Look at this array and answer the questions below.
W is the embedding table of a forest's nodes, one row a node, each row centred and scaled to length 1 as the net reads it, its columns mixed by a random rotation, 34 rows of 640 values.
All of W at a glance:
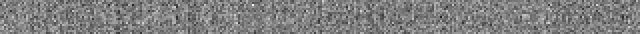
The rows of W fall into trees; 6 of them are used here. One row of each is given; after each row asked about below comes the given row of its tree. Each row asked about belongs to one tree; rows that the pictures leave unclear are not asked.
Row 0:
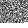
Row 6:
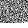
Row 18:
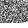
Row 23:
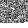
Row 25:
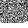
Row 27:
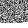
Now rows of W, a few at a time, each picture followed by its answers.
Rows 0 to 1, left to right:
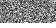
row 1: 18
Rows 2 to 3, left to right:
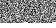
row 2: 27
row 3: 0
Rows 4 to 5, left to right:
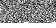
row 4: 25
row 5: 25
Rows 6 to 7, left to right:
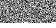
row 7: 23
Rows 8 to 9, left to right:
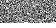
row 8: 0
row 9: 23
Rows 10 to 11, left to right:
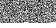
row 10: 27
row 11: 27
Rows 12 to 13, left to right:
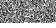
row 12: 0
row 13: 18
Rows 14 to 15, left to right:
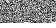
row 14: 0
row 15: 6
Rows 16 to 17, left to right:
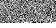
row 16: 6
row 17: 6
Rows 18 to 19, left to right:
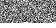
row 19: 6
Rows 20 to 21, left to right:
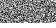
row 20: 23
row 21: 18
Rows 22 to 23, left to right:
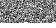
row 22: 23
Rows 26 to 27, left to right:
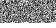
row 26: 18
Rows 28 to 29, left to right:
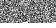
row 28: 18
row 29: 0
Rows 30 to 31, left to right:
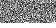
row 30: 6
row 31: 25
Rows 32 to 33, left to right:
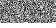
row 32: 27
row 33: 0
